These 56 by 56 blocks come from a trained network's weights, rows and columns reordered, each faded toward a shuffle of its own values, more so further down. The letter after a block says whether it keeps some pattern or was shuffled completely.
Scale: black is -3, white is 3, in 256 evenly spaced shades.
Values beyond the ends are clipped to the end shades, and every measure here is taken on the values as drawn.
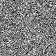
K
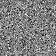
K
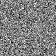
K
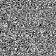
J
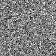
J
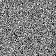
K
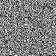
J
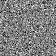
K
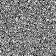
K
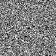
J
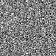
J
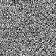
J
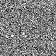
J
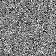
K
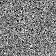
K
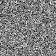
J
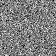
K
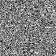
J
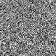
J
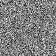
K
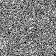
K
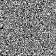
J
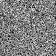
K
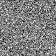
K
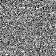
J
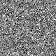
J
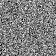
K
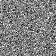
K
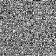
J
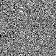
J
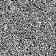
K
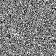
K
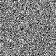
J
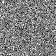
K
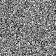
K
